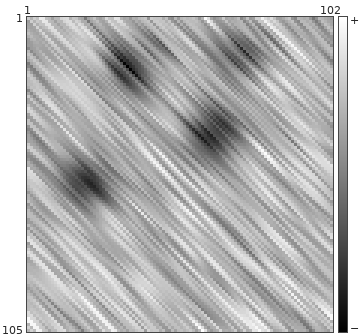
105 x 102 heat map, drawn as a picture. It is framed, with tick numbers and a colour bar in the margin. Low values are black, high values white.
No row or column stands out. Overall the values sit about 70% of the way up the scale. Four dips sink into the field. The halves do not mirror each other.
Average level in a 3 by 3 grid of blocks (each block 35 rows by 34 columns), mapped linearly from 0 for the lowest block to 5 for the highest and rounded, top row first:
302
014
544
